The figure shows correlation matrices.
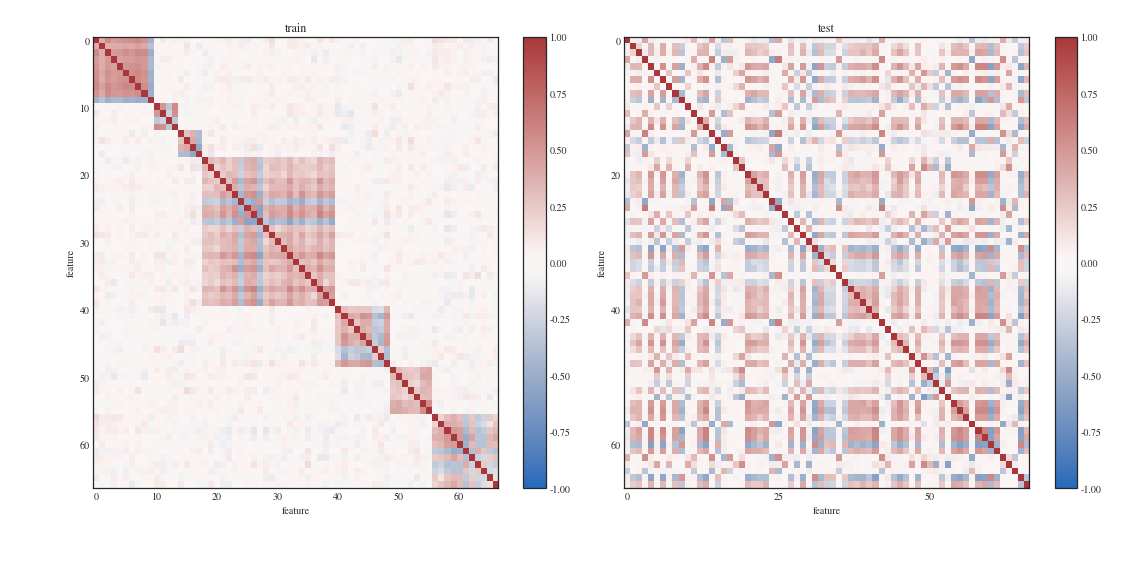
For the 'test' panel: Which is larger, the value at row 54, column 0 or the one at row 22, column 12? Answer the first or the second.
the second
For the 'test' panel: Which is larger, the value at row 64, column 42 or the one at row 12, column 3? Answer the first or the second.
the second
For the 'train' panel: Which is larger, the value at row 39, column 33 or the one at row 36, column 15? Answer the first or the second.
the first
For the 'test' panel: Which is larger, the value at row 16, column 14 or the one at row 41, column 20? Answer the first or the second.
the second
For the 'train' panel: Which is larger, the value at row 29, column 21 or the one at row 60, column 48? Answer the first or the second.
the first
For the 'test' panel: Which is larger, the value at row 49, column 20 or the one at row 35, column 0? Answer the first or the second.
the second
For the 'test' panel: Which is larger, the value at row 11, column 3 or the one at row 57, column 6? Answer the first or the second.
the first
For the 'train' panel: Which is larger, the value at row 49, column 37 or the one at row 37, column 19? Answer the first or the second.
the second
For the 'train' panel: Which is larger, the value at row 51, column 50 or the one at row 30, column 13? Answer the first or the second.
the first
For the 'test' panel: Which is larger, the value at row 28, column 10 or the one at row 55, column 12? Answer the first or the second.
the second
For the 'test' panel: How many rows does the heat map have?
67
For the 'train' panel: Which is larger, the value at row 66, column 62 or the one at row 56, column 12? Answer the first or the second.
the first
